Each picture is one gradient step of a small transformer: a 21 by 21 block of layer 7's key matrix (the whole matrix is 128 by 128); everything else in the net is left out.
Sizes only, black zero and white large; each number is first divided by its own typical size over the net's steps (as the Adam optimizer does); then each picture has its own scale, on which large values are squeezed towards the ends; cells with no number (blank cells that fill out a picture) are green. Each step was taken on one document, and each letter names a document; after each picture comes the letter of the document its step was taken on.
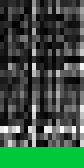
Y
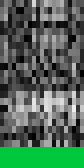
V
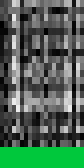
V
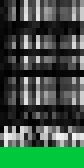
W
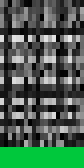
V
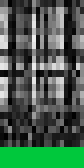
W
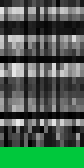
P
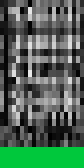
V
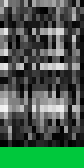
W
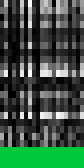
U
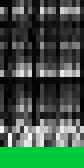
P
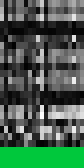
U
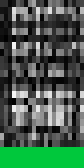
Y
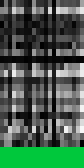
Y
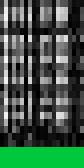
V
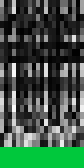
Y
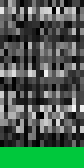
U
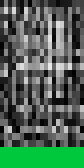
W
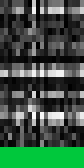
U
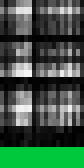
P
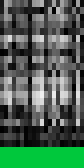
W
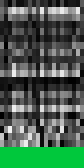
P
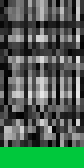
W
